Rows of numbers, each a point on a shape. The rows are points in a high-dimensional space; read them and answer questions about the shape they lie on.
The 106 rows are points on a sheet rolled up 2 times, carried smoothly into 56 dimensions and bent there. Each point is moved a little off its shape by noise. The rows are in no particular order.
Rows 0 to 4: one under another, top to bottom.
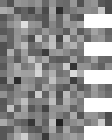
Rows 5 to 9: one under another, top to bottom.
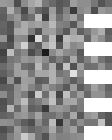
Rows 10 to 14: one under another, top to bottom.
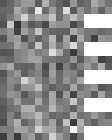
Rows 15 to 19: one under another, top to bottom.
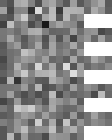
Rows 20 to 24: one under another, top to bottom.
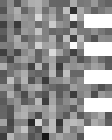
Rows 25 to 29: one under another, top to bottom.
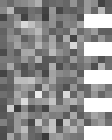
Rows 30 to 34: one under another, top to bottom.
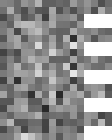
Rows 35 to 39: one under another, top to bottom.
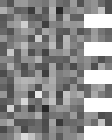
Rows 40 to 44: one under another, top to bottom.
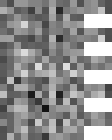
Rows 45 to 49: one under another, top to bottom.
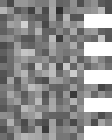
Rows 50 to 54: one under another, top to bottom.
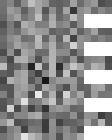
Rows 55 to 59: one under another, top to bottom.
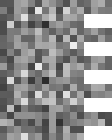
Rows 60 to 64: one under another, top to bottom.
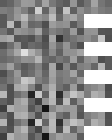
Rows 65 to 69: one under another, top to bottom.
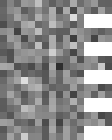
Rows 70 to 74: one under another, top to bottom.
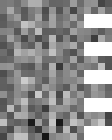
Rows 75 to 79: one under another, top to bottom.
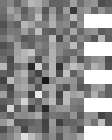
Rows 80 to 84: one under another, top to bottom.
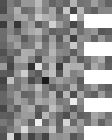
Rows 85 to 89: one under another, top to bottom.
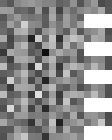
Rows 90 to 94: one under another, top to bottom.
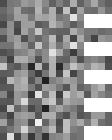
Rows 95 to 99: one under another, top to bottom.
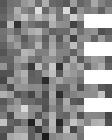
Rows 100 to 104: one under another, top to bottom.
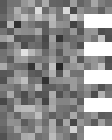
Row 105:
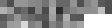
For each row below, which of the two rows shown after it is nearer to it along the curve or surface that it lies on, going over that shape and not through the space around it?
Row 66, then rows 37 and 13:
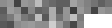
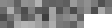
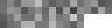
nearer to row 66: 37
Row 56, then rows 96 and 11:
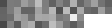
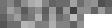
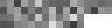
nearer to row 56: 96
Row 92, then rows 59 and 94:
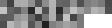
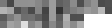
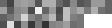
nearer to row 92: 94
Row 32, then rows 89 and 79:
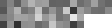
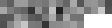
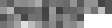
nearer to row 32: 79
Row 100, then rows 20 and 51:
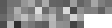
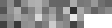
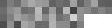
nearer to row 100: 20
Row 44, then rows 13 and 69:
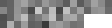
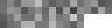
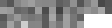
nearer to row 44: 13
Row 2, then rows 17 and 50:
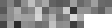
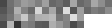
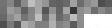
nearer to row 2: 17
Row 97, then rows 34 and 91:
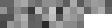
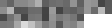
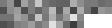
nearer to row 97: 34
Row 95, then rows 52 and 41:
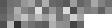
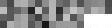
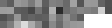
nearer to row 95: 52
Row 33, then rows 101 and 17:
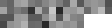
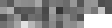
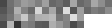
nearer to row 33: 101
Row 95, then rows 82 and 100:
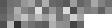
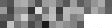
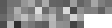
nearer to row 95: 100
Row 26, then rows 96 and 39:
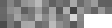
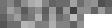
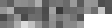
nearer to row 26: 96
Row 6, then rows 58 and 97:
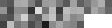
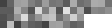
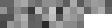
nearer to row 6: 58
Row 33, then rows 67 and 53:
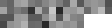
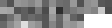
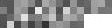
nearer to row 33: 67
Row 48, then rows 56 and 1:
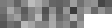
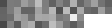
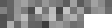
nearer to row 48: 56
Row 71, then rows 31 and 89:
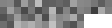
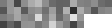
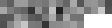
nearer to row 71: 31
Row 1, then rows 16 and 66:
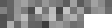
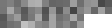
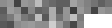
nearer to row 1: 16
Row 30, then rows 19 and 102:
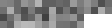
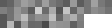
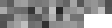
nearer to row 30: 102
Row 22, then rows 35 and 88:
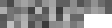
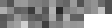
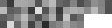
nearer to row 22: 35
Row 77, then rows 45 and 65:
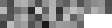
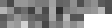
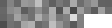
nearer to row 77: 45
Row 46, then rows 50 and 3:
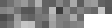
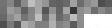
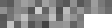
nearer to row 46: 50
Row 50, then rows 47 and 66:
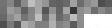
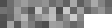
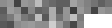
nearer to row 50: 47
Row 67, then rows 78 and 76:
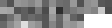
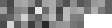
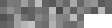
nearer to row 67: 76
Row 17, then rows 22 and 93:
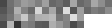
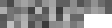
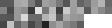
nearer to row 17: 93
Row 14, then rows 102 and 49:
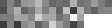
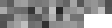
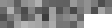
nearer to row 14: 49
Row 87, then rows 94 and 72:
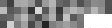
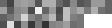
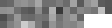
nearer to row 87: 94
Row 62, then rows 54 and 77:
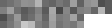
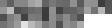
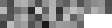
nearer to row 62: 54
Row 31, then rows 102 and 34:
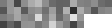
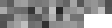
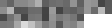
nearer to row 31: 34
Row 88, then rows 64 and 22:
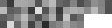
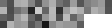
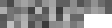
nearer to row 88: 64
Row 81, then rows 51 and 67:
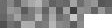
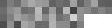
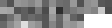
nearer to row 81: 51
